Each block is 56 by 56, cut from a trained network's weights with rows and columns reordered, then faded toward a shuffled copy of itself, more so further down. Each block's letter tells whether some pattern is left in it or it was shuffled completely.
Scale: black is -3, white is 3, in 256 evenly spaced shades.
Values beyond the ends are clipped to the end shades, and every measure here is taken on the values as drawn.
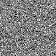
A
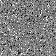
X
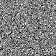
A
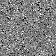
A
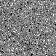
X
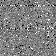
A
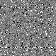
A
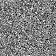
X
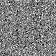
X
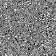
A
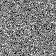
A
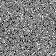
X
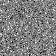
X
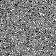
X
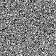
X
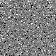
A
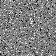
X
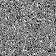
A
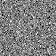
A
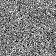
X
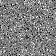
X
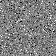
X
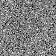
X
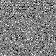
A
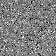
X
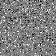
A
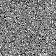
X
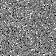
X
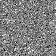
X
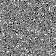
X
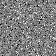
X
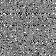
A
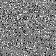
A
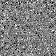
A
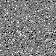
A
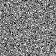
A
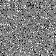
A
